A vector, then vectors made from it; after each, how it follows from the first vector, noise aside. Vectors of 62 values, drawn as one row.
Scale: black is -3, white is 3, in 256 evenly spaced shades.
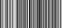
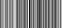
copied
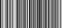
copied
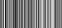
wrapped around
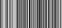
copied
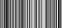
wrapped around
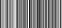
copied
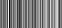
wrapped around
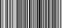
copied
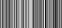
wrapped around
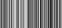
wrapped around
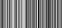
wrapped around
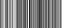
copied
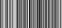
copied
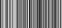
copied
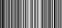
wrapped around
